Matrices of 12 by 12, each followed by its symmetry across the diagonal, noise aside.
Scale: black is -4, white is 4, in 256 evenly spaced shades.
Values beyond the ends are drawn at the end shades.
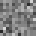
antisymmetric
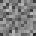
symmetric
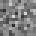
antisymmetric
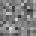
antisymmetric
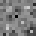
symmetric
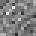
symmetric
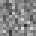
neither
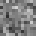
antisymmetric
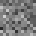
neither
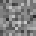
neither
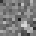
symmetric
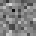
neither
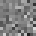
antisymmetric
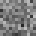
neither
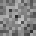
symmetric
